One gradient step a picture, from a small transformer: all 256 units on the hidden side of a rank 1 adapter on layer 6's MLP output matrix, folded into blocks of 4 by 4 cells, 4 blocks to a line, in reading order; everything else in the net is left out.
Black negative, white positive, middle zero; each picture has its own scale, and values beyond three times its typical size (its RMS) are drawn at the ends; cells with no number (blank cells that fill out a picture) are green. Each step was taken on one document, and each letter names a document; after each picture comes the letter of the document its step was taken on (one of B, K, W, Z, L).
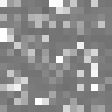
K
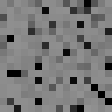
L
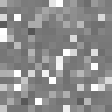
K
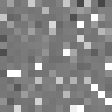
L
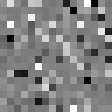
L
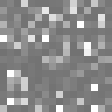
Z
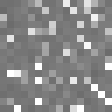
L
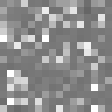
Z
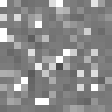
K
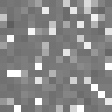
L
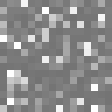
Z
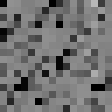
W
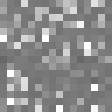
Z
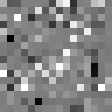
K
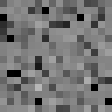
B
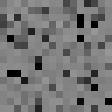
B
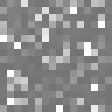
Z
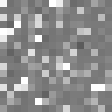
W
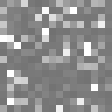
Z
